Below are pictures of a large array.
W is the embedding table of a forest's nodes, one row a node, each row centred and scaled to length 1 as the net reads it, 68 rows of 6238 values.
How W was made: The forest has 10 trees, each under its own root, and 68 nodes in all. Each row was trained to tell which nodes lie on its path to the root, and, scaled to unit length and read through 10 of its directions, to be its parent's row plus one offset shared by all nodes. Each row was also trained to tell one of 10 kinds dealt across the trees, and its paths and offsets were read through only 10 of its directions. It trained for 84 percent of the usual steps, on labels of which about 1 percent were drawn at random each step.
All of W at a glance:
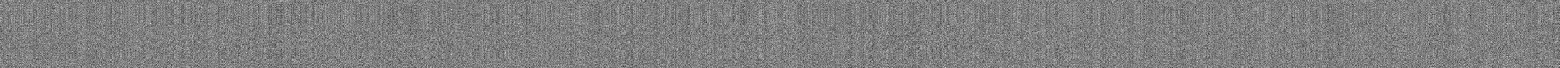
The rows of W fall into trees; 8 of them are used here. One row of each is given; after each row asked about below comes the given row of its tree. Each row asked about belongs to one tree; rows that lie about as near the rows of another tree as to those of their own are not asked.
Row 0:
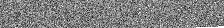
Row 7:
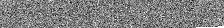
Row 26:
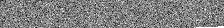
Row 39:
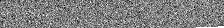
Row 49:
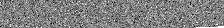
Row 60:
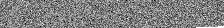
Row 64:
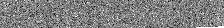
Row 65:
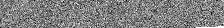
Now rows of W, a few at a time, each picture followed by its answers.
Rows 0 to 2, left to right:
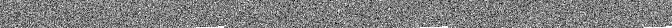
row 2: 65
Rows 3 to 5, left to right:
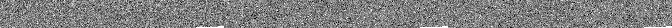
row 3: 26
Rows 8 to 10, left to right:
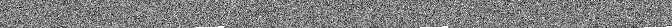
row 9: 64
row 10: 64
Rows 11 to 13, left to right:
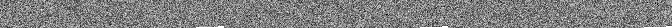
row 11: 49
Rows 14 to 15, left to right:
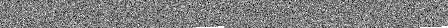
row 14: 39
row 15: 64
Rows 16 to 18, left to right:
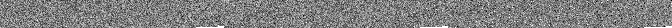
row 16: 49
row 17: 64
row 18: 7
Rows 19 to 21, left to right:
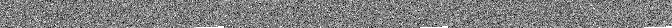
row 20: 7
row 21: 49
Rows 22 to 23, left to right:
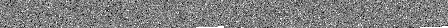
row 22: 49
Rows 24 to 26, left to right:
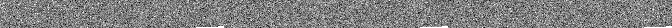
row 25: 26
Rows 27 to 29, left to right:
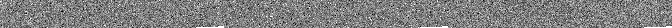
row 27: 7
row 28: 0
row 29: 49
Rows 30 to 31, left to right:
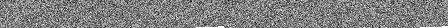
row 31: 65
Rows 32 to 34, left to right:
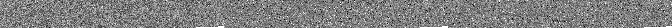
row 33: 64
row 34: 7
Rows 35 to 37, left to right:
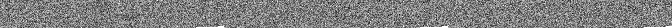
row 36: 49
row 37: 60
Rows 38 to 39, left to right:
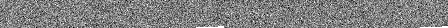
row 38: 60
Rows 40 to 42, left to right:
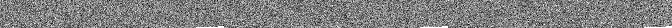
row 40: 0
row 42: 64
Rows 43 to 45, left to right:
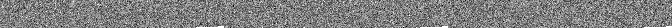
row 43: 26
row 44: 7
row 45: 0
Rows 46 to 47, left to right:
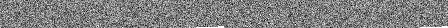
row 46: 0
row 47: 26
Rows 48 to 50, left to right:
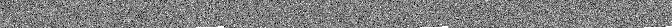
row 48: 39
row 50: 64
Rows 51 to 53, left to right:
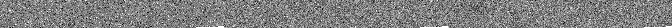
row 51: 7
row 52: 49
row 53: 0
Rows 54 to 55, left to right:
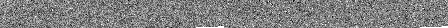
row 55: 49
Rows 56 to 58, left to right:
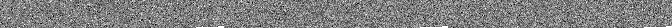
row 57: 64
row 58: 64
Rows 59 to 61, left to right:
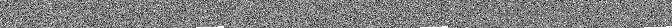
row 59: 60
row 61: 7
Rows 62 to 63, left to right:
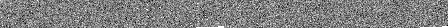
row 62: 7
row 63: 60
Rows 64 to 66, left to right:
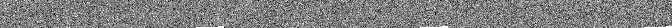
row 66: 26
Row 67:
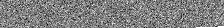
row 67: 49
